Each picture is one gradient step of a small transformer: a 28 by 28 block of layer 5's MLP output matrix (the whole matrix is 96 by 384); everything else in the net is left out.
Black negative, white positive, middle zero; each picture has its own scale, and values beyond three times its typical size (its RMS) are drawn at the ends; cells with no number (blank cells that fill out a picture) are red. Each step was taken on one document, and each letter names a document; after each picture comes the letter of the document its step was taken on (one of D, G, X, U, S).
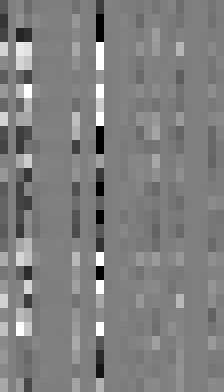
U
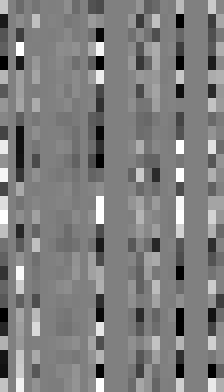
U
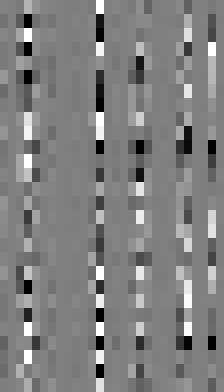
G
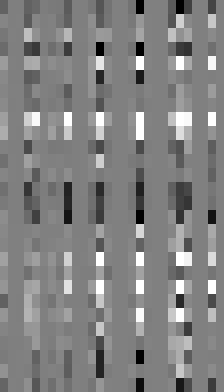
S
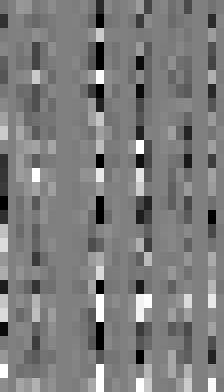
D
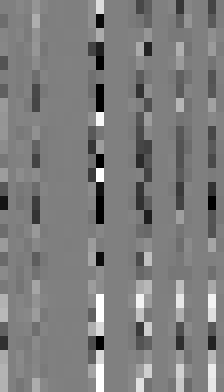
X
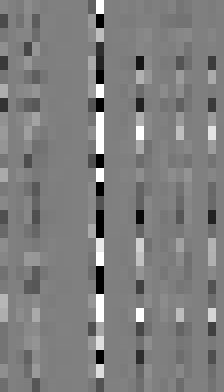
X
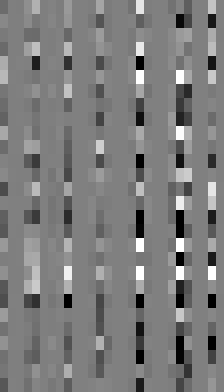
S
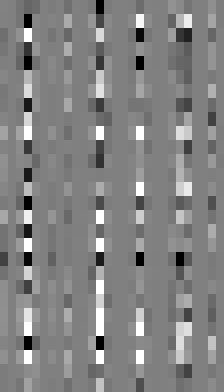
G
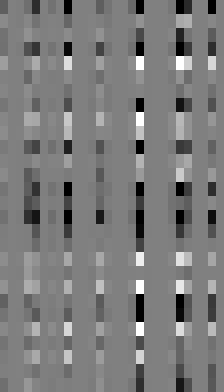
S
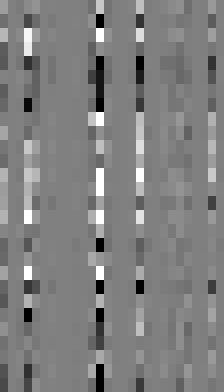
D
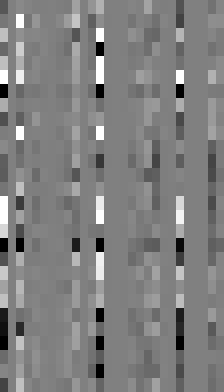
U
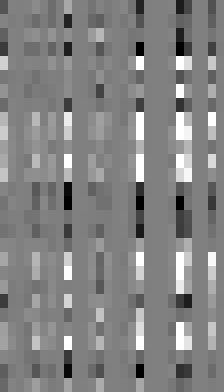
S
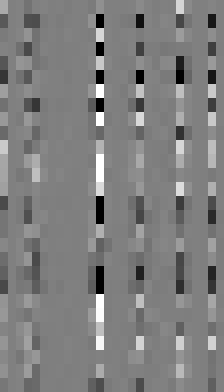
X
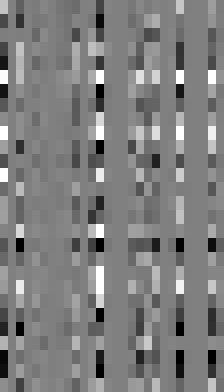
U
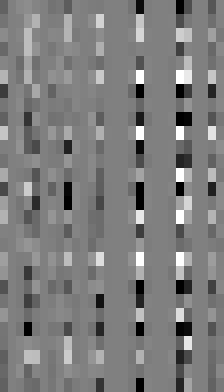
G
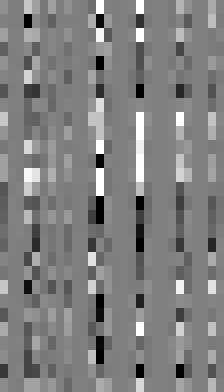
G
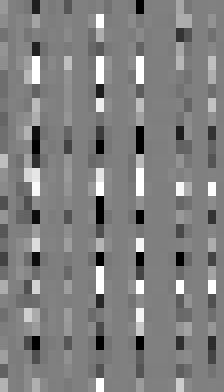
G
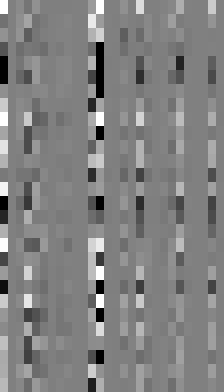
X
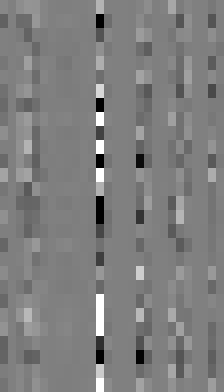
X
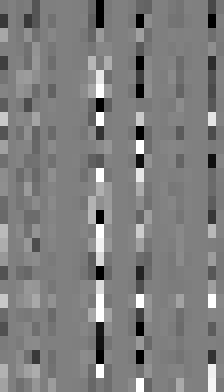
D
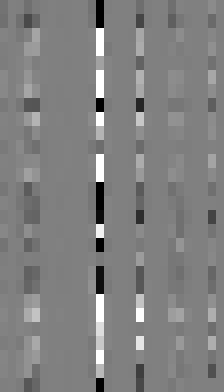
X
